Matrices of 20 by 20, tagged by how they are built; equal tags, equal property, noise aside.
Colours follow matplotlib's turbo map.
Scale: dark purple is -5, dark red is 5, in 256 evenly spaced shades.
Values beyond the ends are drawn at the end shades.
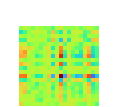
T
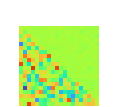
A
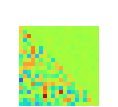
A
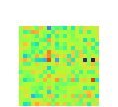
T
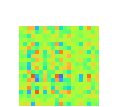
T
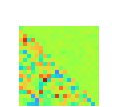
A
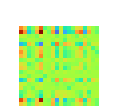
T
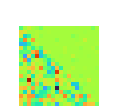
A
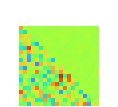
A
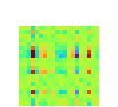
T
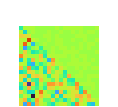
A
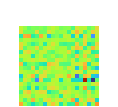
T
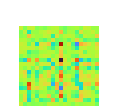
T
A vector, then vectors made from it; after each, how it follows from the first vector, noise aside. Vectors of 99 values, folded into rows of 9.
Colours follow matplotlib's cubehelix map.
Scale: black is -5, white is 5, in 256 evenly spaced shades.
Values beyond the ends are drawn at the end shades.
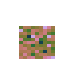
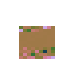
partly zeroed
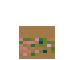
partly zeroed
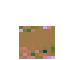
partly zeroed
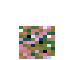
scaled up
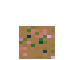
partly zeroed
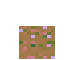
partly zeroed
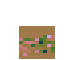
partly zeroed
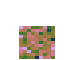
wrapped around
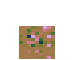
partly zeroed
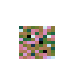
scaled up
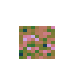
wrapped around
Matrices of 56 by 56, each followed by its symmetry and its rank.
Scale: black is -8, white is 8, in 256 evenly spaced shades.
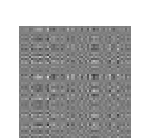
neither, rank two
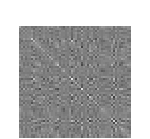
symmetric, rank five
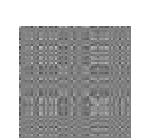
symmetric, rank two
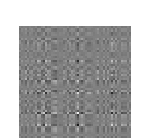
neither, rank two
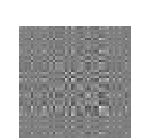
symmetric, rank two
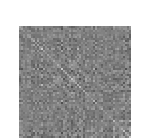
symmetric, rank five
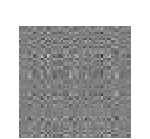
neither, rank three
